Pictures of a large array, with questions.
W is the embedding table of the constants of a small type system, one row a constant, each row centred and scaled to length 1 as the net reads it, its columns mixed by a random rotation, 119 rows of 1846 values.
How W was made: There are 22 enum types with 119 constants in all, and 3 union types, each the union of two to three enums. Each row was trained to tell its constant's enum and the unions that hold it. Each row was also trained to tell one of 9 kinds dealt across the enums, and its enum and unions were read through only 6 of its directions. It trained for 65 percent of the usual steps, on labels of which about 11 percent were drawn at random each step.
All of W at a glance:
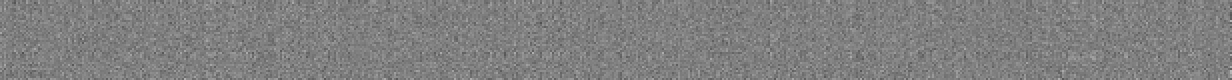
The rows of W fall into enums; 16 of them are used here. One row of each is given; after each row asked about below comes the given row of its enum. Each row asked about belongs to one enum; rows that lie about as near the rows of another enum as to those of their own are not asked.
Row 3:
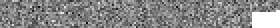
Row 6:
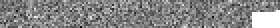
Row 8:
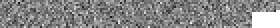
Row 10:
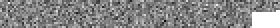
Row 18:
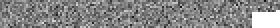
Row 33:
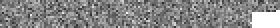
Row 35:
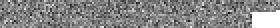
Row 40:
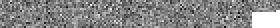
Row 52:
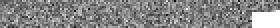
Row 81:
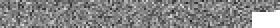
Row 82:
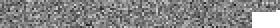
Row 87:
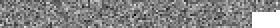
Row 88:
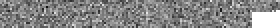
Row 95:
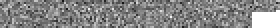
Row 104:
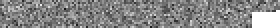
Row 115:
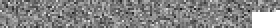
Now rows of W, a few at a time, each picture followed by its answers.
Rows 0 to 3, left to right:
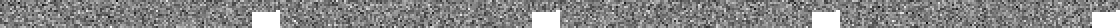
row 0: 87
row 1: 10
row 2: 18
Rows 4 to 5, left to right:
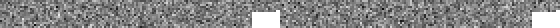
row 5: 87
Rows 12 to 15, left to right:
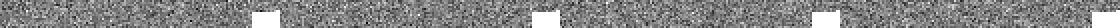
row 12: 6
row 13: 3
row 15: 115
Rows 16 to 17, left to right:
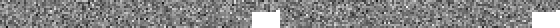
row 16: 33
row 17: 10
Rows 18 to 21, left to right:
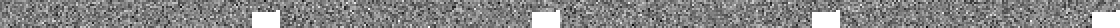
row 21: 104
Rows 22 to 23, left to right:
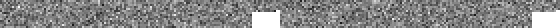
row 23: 3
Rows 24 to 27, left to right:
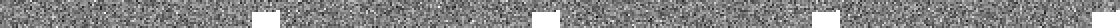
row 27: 82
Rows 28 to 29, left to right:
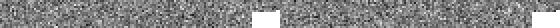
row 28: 82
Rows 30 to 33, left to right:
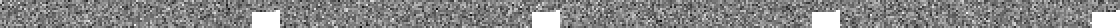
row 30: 40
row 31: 6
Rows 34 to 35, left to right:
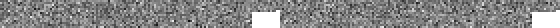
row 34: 35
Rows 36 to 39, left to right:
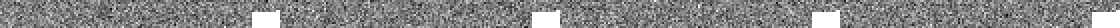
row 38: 87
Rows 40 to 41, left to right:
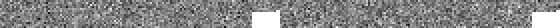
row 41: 33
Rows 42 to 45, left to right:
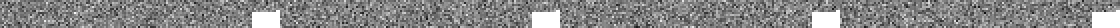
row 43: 6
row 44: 82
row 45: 40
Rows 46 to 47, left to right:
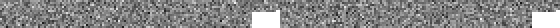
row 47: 18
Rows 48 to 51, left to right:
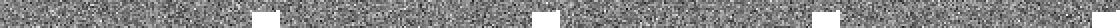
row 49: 10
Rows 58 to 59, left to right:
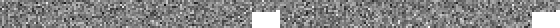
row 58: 3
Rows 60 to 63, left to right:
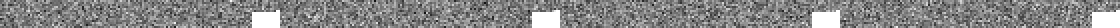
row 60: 33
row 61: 115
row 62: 115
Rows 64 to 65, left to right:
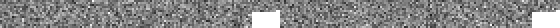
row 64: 6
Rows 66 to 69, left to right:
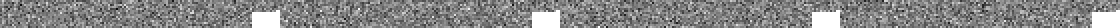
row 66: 3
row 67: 18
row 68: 95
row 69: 40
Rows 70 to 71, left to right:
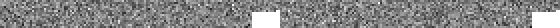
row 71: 18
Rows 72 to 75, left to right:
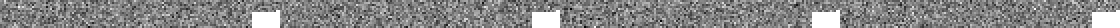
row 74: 40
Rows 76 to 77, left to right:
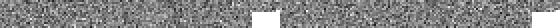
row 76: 88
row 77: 33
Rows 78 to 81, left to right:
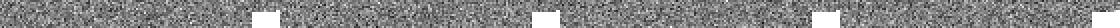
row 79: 87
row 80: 87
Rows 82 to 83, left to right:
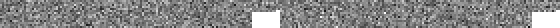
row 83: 33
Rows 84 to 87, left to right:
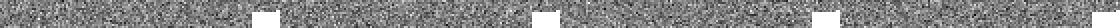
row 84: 95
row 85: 82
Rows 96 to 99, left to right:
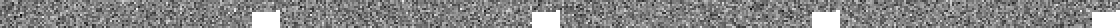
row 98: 115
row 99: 10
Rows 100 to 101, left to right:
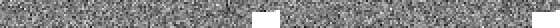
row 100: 115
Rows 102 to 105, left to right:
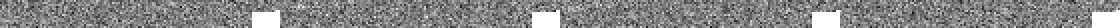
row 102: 18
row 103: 104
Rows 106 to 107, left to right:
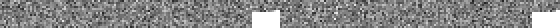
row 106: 115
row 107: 10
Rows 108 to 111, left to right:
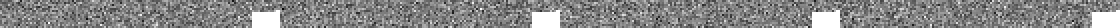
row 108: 3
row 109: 40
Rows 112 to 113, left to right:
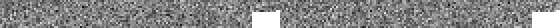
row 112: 6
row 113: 10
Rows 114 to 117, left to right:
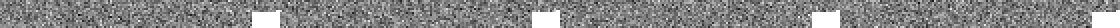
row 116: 3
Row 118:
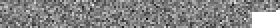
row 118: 33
